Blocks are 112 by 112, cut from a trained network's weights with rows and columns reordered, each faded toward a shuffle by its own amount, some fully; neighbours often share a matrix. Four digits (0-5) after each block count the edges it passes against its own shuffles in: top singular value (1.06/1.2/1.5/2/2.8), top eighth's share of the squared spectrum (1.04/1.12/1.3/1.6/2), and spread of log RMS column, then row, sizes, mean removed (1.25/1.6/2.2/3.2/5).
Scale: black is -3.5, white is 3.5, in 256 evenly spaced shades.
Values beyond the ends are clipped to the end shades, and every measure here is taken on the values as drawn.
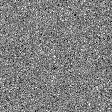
0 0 0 0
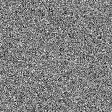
2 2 0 0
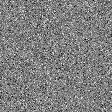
0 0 0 0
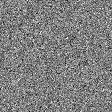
0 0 0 0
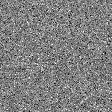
1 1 0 0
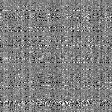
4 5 1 4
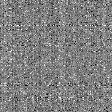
3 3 0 3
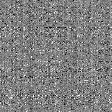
3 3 0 3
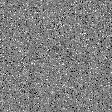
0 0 0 0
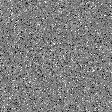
0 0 0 0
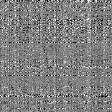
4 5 1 4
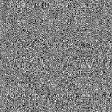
4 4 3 3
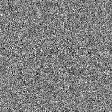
3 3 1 2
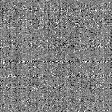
3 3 0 3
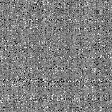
3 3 0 3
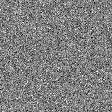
2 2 0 1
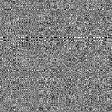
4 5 3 3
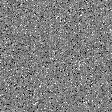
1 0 0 0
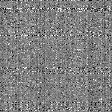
3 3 0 3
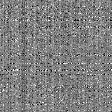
3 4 0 3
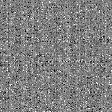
3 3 0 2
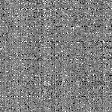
3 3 0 3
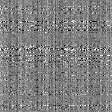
4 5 1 4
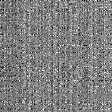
4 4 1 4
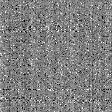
3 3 0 3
